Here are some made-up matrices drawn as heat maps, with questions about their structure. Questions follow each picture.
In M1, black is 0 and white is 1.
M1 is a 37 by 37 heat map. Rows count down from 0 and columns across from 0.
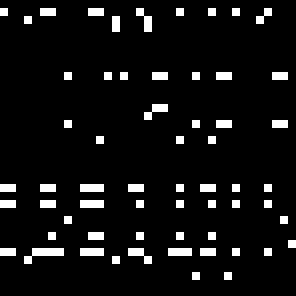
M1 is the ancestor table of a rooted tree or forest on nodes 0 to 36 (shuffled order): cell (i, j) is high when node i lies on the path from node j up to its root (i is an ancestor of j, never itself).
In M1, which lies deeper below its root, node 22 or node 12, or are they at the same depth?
the same depth
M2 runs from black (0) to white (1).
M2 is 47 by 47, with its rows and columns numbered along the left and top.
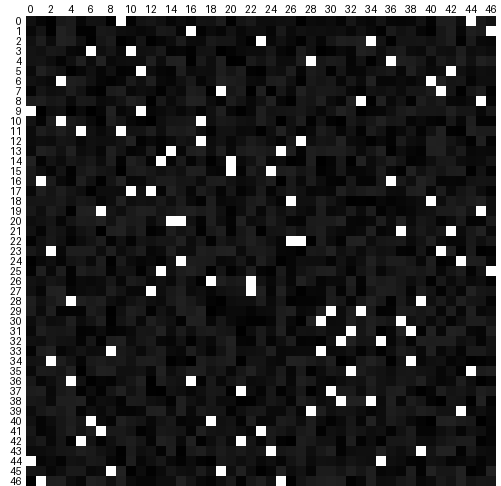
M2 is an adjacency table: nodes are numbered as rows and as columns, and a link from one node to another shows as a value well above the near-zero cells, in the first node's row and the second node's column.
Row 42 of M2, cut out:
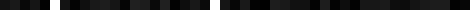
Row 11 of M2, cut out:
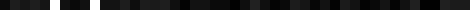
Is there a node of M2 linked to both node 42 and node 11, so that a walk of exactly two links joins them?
yes
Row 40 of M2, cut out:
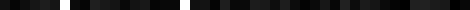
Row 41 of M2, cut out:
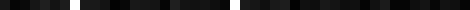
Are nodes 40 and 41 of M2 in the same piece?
no
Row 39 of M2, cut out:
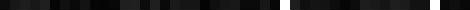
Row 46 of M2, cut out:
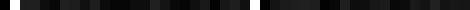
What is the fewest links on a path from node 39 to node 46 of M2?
6
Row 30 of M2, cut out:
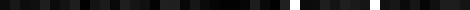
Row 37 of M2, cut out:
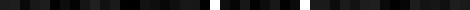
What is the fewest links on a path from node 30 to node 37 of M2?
1
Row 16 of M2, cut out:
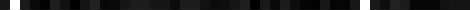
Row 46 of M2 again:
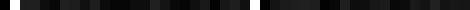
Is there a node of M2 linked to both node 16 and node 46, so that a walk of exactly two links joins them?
yes
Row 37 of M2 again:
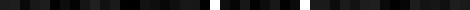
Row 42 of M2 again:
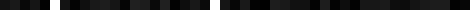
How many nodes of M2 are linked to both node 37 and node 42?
1
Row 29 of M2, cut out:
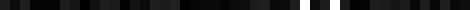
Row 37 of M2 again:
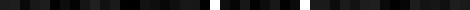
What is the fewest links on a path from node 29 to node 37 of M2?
2
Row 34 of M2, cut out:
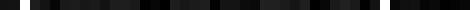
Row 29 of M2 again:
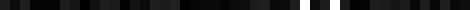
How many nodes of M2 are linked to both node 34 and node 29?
0
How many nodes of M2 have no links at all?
0
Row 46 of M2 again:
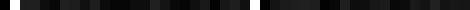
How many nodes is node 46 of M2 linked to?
2
